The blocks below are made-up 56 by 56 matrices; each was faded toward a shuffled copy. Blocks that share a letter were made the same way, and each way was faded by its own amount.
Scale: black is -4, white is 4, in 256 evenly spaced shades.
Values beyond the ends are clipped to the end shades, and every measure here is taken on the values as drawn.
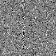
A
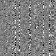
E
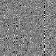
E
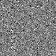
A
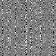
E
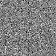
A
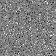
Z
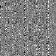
E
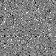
Z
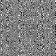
E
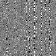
E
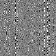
E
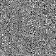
A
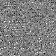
Z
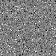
Z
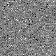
Z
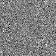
A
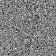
A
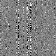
E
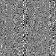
E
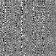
E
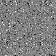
Z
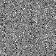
A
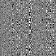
E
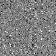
Z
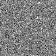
A
